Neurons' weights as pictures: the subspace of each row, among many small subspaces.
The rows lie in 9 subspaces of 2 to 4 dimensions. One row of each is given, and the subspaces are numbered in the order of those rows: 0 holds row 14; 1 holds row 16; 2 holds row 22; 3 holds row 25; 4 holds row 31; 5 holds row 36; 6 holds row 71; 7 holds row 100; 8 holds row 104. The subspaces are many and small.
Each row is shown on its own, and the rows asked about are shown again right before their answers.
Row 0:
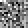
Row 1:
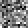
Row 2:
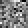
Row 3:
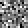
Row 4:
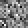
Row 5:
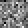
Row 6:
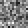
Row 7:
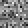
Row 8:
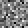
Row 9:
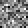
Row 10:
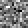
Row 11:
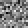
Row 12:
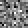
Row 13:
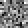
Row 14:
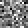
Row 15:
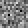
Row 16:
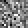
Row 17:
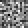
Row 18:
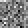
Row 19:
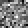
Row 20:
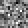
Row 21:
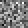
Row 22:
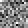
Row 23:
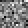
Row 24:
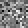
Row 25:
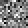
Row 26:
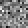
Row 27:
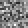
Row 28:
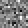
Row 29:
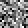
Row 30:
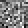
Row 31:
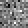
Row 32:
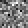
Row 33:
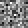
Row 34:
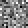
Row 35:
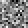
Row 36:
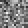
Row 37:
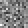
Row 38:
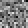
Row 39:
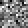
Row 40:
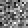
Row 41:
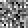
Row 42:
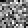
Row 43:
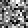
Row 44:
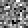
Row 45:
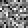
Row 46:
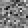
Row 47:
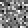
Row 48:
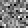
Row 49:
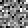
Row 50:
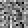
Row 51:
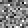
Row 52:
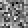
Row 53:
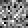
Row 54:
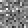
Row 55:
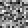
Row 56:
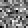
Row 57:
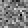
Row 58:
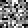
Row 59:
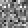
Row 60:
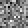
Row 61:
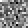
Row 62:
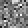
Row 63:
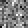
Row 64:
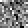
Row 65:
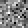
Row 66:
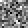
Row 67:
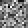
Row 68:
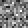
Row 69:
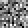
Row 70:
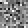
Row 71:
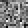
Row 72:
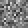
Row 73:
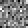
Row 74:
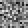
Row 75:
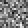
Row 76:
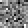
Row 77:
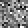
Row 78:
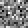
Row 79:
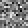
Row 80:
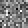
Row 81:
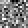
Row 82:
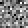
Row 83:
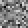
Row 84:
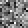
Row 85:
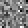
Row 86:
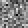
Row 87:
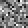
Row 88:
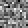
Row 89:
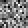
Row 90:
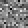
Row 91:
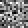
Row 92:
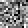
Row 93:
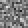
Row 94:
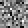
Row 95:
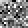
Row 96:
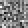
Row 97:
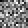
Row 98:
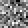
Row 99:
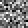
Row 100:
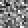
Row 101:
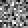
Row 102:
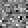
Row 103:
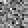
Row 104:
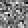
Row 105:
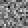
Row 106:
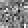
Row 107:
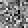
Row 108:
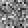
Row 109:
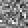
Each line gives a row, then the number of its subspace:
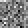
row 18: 3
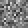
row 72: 3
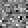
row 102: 7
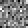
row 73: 0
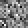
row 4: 1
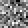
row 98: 4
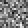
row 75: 7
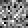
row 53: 3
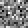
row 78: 0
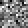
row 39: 7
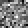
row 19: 2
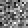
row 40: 4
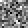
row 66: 7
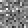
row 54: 6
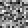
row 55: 1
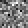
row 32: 8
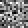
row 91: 1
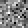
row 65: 4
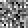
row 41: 1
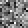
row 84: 4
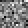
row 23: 2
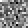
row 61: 2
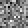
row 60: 3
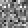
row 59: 7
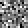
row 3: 7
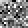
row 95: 3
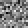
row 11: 1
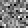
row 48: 7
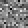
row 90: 0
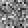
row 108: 2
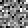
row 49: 0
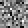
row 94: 0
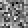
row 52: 8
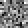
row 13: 7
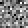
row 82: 0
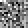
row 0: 1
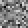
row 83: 7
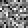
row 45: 0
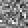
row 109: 5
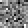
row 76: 6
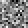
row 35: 5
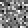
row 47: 7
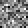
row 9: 7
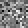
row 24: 7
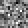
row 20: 8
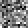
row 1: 7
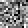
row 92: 6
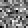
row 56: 7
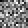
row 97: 2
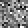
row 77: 7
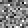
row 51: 2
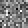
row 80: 2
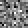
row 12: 4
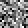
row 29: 2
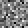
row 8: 2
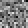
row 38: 2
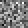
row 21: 1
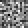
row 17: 1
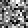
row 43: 5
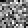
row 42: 2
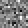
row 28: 4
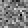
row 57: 5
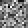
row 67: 7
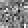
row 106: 6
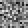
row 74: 1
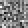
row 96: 1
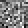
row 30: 6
